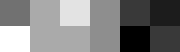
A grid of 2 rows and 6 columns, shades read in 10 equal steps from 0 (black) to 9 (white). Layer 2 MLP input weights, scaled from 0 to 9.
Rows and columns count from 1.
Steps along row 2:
down same down down up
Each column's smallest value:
4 6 6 5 0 1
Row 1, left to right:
4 6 8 5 2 1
